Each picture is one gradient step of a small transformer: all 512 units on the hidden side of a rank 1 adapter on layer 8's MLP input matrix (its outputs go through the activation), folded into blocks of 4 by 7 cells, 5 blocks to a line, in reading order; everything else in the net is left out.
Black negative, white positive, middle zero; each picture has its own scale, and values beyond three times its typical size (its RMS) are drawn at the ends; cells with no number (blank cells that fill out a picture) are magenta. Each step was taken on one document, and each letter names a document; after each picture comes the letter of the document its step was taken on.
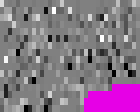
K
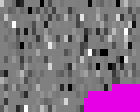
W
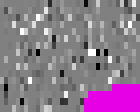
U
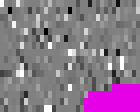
W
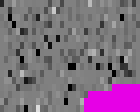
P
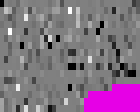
P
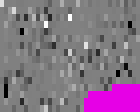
U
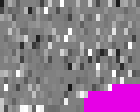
K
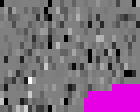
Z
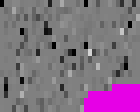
U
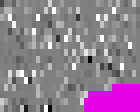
K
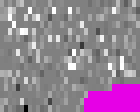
K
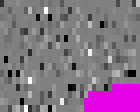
Z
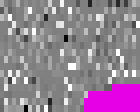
K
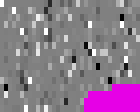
U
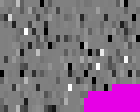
W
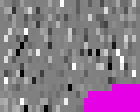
P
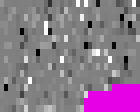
U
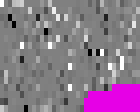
W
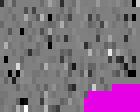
Z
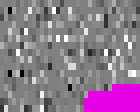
K
